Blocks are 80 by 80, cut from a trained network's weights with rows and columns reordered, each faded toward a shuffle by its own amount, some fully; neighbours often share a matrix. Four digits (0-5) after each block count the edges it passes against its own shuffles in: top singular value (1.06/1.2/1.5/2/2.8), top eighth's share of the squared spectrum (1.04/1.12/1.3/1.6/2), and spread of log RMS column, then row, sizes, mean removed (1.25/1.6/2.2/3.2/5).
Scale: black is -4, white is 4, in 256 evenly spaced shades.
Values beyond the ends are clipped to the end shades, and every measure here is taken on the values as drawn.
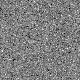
0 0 0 0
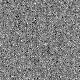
0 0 0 0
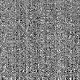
3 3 1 3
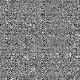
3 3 3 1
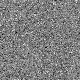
0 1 0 0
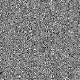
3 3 2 1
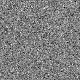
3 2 0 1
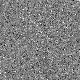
0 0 0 0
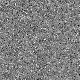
0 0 0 0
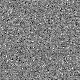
0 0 0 0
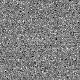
1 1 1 0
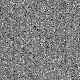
1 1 0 0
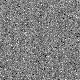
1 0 0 0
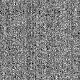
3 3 0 2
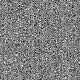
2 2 0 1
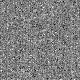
1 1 0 1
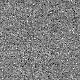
1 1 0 0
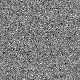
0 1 0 0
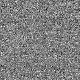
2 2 1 0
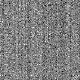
3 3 0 2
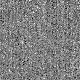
2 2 0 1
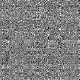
3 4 3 1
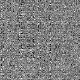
3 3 3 0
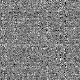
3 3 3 0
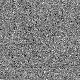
1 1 1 0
